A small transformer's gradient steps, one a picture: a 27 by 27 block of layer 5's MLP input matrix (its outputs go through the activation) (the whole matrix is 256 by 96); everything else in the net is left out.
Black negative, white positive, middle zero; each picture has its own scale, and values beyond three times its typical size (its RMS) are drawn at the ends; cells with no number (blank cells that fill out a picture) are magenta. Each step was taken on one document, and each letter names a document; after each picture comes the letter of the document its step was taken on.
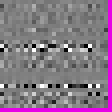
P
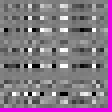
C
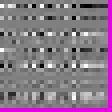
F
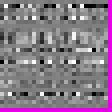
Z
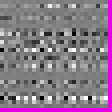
Z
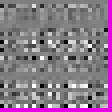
P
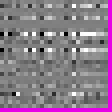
F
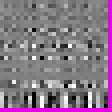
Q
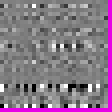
P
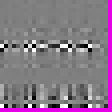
Q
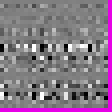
P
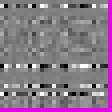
C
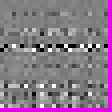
Q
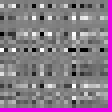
F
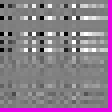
F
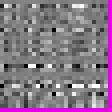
C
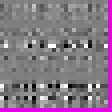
Q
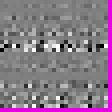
Q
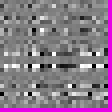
C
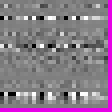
Z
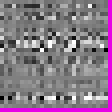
Z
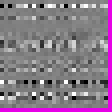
Z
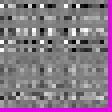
Z
